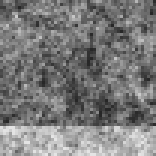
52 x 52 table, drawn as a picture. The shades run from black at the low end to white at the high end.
Seam: horizontal, 80% of the way down, the bottom part higher. Grain: blotchy. Stripes: none. Average level on the scale: 50%.
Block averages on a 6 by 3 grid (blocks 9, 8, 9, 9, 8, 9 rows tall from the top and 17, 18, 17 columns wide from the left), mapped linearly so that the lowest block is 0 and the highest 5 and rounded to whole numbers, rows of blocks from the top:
111 | 211 | 101 | 101 | 110 | 555
